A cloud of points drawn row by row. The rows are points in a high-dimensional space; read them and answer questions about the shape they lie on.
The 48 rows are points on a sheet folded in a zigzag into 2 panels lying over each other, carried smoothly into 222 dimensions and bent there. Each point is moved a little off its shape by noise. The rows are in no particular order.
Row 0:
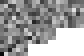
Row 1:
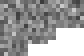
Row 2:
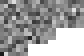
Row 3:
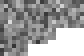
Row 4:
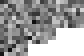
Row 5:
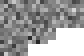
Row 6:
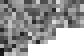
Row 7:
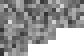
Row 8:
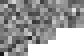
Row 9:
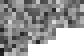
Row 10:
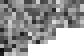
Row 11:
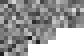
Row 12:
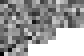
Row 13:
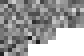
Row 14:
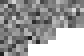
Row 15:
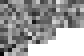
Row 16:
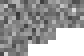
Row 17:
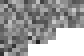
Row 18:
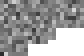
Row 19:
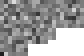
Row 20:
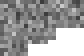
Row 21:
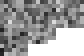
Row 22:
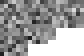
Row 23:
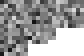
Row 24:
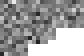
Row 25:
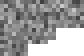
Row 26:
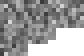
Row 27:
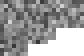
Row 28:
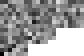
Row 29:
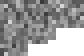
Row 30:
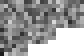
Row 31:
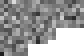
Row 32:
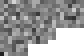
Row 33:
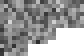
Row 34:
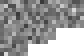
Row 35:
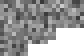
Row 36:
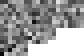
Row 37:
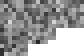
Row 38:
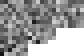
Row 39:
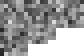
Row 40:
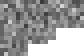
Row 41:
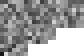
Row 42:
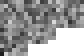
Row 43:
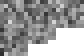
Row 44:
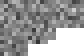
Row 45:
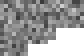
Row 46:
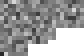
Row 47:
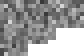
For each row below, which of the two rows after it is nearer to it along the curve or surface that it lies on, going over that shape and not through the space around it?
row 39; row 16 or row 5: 16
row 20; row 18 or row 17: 18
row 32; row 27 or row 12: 12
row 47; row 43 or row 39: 43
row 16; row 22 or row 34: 34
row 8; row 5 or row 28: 28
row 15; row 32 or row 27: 27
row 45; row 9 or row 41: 9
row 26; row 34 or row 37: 34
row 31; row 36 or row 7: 36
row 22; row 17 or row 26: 17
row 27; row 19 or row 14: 14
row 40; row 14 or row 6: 6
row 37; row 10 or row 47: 10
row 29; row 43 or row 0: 43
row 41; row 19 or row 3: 19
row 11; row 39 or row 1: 39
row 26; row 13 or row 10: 10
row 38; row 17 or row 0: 17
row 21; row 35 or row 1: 35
